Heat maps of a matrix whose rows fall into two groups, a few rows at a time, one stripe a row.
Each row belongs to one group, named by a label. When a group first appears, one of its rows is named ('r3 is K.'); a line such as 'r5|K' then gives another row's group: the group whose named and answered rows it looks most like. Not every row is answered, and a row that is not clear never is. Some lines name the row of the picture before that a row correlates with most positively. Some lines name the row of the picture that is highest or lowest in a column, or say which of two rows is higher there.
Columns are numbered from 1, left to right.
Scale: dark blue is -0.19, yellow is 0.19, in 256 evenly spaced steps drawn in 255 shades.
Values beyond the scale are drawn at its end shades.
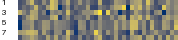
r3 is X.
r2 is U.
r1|U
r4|U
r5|U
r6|U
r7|X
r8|U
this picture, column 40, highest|6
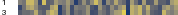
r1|X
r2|U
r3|U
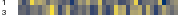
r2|U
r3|U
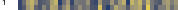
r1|U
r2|U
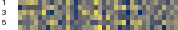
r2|U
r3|X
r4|X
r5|U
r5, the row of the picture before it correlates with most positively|1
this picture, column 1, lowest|2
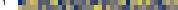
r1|U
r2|X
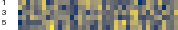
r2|X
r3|U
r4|X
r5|U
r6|U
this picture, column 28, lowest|6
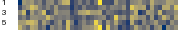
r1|U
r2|U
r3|X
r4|U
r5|X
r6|X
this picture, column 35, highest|5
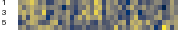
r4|X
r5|U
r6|U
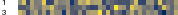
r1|X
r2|U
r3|X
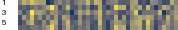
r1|X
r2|U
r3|X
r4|U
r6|U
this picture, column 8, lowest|1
